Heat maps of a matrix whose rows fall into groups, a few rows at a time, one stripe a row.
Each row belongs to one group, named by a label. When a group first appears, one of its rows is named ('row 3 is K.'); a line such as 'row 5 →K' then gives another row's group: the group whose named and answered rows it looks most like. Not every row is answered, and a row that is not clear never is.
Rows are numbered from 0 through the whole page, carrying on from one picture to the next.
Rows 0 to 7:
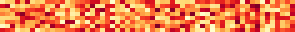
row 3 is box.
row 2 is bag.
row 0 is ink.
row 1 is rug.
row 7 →rug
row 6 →bag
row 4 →ink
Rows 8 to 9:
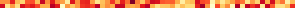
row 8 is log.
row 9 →ink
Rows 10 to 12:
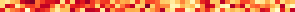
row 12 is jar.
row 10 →ink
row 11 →log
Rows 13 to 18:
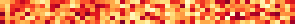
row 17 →box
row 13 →ink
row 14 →bag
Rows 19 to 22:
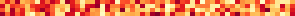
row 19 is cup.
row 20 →jar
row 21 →jar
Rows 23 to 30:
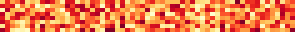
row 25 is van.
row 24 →rug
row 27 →jar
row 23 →box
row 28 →rug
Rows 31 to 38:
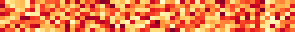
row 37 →cup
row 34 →box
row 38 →rug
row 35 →ink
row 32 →rug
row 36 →bag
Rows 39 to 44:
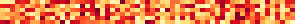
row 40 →box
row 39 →ink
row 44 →log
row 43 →bag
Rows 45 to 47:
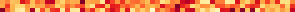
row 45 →box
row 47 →rug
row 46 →van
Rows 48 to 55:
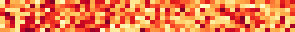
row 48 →van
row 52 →log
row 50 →bag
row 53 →log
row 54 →bag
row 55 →ink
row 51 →rug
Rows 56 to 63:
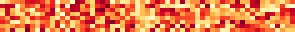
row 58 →van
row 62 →bag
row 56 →bag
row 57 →log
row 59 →van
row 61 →rug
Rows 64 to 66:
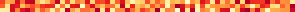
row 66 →bag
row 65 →jar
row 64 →ink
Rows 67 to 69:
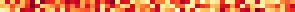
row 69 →bag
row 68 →ink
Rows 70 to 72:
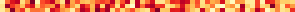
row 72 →bag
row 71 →cup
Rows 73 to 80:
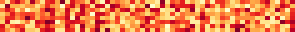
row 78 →van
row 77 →ink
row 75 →box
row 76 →bag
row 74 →van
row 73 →jar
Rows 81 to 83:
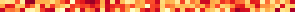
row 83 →box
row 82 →log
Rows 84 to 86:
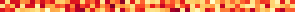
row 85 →cup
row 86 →rug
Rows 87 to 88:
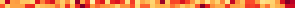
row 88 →ink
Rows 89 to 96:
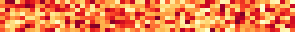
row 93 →box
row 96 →box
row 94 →rug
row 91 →cup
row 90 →ink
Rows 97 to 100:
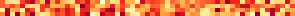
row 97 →ink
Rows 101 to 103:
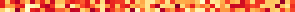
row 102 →box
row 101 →jar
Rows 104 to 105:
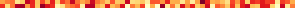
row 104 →log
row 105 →jar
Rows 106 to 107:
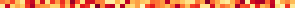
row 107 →cup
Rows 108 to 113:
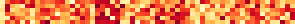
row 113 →van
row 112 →bag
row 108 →bag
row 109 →cup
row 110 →van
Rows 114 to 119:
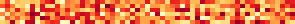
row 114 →van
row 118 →cup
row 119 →log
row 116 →cup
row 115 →rug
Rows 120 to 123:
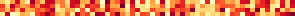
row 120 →jar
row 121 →jar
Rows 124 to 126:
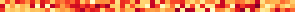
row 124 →cup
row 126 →rug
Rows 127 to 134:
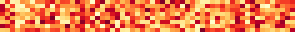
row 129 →rug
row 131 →van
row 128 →rug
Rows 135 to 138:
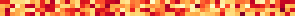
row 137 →van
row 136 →log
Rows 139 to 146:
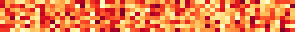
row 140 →box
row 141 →cup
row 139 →rug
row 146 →van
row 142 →cup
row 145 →log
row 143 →log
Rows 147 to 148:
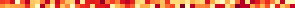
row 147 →log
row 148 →bag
